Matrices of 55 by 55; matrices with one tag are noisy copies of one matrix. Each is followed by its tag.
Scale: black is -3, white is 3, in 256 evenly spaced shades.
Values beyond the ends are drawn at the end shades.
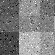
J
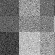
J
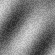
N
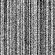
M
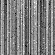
M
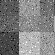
J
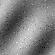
N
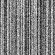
M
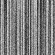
M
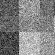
J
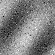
N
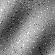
N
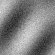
N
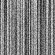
M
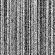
M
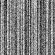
M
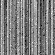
M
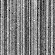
M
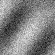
N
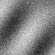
N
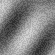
N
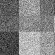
J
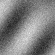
N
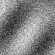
N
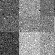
J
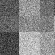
J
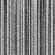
M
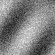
N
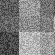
J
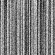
M
